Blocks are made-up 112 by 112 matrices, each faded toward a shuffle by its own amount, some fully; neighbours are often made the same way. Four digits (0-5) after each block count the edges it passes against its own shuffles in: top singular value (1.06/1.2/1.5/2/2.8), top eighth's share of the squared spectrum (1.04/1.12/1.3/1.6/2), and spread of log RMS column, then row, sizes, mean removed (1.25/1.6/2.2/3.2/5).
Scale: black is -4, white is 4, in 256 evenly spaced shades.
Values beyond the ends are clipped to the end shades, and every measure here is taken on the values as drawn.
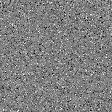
2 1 0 0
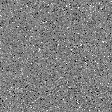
3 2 0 1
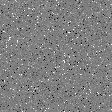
0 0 0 0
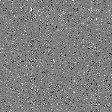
2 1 1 1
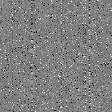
4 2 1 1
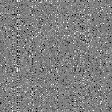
4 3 2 1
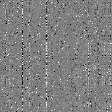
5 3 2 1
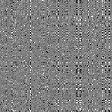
5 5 4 3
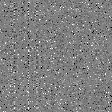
4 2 1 0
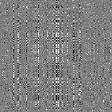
5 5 4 3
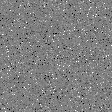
0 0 0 0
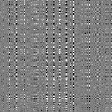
5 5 4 3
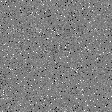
2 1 0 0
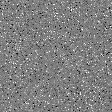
0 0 0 0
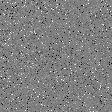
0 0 0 0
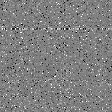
4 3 1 2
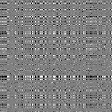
5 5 4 4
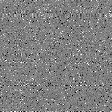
4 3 1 2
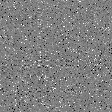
3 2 0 1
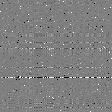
5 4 0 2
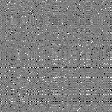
5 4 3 3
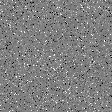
2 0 0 0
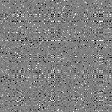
5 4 2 3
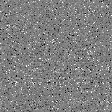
3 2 1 1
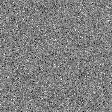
0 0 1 0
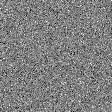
0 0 0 0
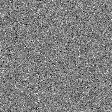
0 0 1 0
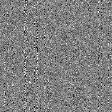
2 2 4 0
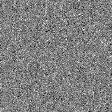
0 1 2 0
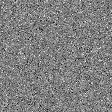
0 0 0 0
